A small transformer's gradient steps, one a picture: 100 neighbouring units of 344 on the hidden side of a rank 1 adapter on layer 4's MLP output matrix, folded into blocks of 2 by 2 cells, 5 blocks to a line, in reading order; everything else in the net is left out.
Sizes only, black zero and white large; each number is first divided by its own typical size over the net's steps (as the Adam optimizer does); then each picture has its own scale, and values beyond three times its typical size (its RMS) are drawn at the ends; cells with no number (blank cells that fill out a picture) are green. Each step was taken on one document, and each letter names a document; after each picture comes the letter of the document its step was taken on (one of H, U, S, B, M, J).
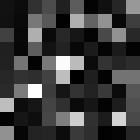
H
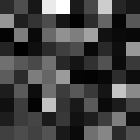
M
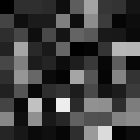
M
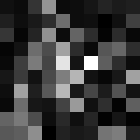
M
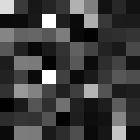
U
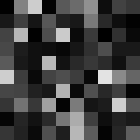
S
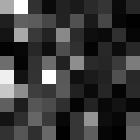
U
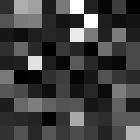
M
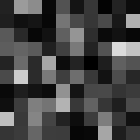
S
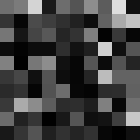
S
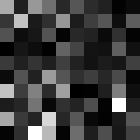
U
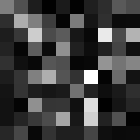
H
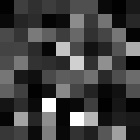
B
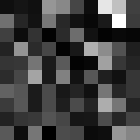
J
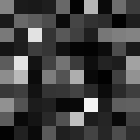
H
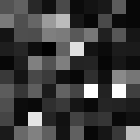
M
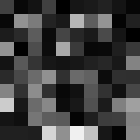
H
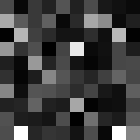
S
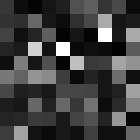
H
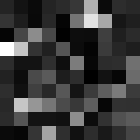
B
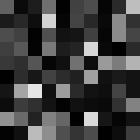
J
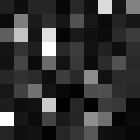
J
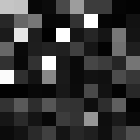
U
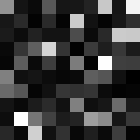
J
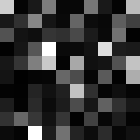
J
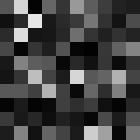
M
